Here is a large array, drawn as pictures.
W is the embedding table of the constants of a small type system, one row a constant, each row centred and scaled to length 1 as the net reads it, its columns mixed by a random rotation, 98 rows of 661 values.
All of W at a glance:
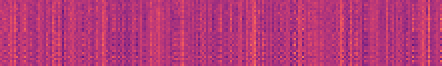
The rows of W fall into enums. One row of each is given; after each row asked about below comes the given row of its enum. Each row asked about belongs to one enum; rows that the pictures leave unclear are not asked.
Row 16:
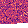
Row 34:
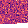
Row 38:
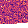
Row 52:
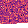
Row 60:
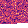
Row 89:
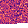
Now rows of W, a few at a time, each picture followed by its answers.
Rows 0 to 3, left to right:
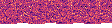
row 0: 16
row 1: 38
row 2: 60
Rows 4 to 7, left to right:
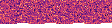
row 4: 89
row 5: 52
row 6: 38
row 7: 52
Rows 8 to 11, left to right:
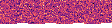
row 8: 89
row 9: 60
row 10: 38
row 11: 34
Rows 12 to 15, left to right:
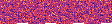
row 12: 38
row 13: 16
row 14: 38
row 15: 34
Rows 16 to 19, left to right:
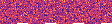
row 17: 34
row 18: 52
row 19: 16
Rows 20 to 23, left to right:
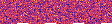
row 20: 16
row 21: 52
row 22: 38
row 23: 16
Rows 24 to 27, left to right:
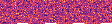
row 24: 60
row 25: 34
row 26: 52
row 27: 52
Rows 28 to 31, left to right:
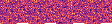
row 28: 52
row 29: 52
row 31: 52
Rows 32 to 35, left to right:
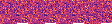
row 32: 34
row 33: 34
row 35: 38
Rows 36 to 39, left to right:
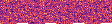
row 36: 52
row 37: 60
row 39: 52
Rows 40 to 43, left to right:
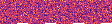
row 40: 16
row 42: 38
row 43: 52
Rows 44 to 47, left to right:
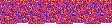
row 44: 38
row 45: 38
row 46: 34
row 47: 34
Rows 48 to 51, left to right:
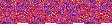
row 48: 60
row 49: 16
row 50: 34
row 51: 60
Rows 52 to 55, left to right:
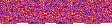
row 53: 60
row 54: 60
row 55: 52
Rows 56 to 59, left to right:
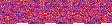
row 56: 38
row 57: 60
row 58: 60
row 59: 16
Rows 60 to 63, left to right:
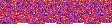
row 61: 34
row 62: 38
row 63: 34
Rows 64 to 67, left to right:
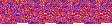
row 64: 34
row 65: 60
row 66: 60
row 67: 60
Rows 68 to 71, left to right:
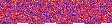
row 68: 60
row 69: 38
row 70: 34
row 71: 16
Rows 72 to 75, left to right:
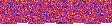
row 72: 34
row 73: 38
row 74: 60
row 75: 34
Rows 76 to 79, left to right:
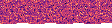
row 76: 52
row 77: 52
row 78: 16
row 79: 60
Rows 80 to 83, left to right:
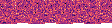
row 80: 60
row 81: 34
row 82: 34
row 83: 60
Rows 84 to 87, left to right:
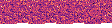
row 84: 38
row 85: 38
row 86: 38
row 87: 16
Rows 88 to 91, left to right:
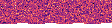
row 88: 60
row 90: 52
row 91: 34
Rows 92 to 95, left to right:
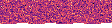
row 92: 52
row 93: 38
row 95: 34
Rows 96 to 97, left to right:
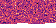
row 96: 60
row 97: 34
